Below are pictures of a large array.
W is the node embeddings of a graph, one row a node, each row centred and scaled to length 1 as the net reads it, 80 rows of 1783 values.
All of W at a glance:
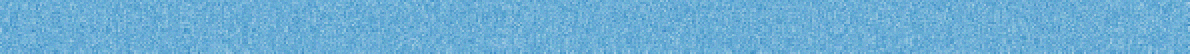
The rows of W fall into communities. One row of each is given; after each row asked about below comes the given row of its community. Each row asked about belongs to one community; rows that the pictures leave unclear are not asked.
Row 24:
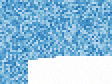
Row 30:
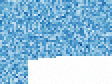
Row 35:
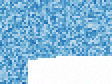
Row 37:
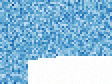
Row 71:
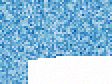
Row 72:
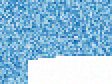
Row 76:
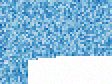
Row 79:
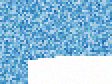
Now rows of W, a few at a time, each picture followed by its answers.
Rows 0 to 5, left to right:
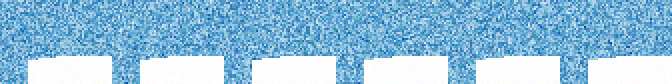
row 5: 76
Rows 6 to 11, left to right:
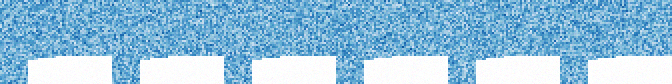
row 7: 35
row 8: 35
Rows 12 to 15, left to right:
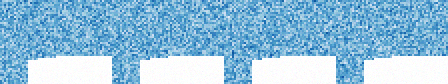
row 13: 37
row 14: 37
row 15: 72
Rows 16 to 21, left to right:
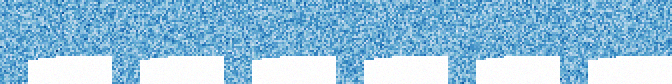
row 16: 24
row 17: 35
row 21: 76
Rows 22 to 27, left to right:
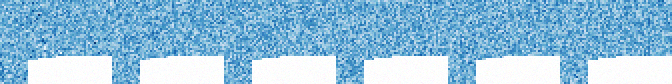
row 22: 30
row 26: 79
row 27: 30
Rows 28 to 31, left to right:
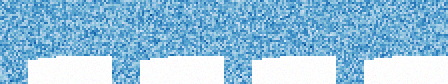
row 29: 30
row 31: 24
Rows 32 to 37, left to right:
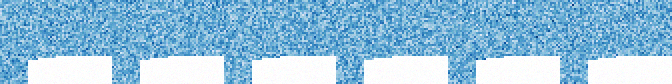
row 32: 72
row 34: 71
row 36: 30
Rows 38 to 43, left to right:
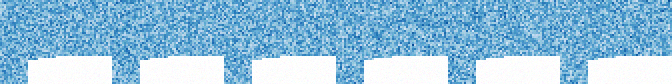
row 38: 72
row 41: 24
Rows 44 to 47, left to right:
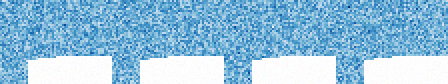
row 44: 71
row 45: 72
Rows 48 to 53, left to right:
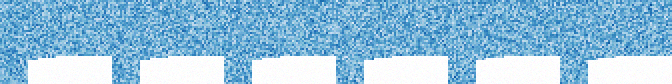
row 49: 72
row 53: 79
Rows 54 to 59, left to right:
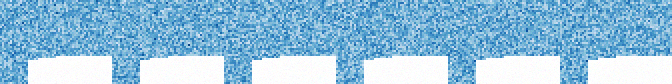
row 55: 24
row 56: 79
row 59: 35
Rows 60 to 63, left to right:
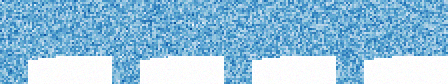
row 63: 35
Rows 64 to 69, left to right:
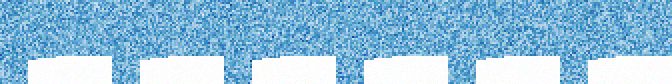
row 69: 79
